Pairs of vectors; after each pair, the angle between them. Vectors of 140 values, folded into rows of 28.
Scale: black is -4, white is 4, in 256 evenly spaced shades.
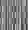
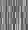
nearly parallel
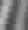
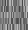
orthogonal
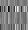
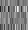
nearly parallel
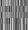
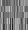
nearly opposite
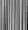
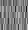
orthogonal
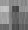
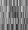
partly aligned
